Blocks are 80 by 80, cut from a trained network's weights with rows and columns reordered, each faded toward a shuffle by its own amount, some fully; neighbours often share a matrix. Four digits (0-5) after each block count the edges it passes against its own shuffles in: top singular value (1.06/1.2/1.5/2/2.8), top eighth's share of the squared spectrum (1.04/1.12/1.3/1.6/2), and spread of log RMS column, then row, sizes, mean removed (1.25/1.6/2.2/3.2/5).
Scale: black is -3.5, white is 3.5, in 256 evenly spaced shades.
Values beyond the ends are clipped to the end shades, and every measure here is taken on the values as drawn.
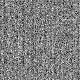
2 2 0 1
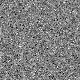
0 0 0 0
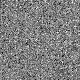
1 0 0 0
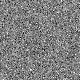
0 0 0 0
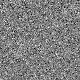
0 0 0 0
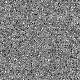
2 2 1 0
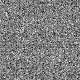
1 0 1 0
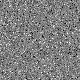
0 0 0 0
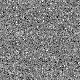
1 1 1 0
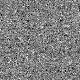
1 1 1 0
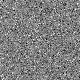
0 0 0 0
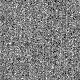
2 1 0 0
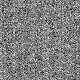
1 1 0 0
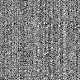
3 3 1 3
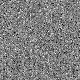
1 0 0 0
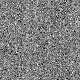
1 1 0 0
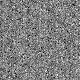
1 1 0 0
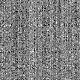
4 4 1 3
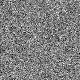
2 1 0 0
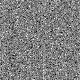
1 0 0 0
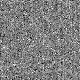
1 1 0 0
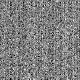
3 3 1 2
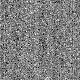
2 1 0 0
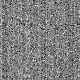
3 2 0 1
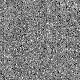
1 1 0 0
